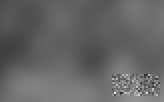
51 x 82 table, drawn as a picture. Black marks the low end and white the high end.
An odd patch, rougher than its surroundings, sits in the bottom right. The field climbs toward the bottom right. The bottom right is the ninth with the highest average. The bottom right is the roughest part.
